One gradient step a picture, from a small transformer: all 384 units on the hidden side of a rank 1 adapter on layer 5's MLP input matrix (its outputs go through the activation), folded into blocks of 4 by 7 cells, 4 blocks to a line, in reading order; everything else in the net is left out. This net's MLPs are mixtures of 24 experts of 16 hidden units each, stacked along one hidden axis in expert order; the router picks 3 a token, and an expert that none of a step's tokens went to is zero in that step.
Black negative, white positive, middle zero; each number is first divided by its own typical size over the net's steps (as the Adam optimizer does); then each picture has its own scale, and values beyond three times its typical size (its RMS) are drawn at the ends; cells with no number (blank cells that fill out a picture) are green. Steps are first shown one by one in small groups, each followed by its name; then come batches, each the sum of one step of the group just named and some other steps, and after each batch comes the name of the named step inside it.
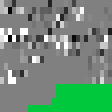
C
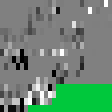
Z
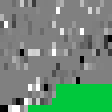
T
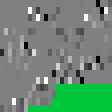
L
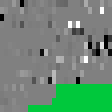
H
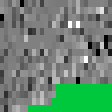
H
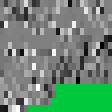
T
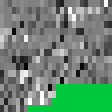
Z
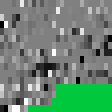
T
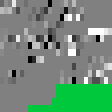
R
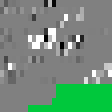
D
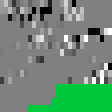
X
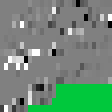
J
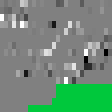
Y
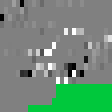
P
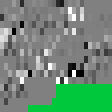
P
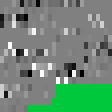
P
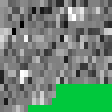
X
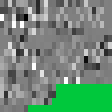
Y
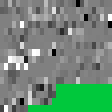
J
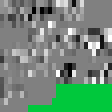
X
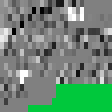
X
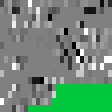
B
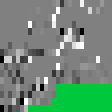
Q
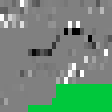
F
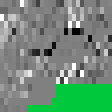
F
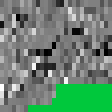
B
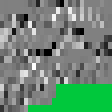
Q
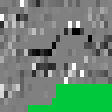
F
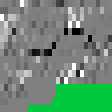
F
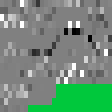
F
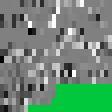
Q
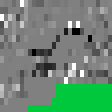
F
